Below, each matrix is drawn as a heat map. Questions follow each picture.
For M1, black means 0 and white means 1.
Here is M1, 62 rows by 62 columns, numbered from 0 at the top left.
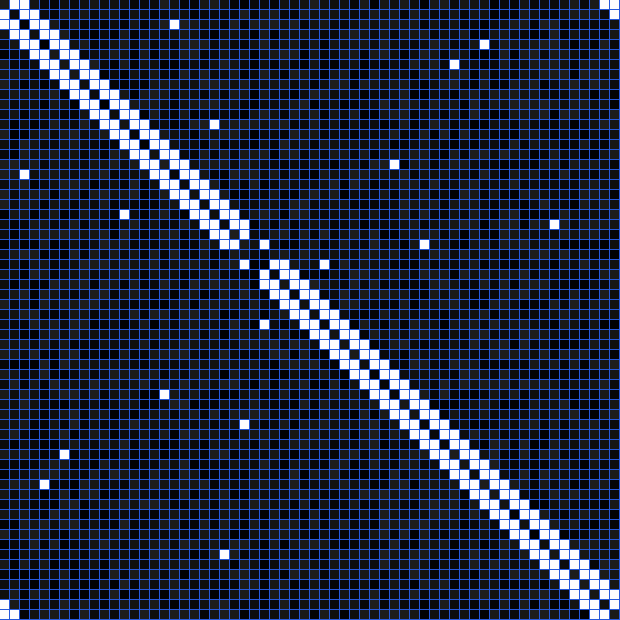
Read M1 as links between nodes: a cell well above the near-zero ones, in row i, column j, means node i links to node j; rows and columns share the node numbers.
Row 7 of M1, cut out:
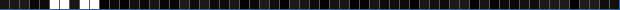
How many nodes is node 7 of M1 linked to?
4
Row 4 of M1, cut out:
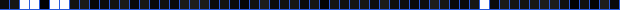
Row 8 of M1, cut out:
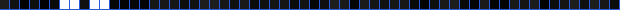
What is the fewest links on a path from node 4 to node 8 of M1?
2
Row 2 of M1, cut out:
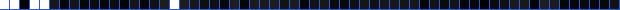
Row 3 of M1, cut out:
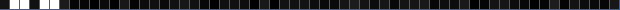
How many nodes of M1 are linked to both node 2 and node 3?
2
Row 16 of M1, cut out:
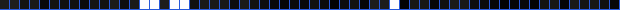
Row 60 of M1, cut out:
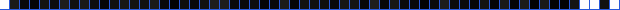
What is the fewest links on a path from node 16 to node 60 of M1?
4
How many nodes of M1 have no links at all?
1
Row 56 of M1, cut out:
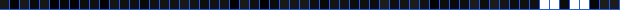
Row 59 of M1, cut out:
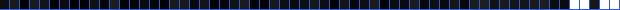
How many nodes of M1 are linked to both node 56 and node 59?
2
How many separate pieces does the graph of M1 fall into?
2
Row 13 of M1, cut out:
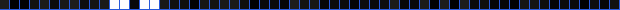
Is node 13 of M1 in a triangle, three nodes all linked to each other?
yes
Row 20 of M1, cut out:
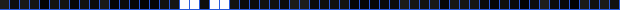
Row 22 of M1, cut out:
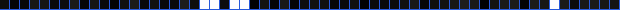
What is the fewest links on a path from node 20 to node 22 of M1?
1
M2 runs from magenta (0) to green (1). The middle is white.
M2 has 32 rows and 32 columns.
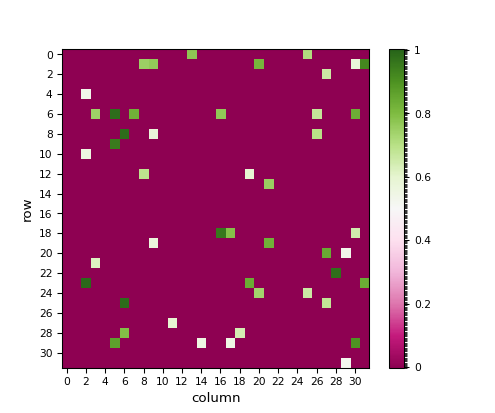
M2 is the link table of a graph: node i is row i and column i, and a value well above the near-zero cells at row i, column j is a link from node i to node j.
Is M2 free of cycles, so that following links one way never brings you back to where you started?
yes
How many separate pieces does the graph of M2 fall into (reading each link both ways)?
2
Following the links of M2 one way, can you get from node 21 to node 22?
no
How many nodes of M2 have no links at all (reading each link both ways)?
1
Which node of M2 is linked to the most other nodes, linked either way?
node 6
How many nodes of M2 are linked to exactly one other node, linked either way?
6
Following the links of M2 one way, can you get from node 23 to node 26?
no
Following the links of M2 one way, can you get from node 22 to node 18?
yes
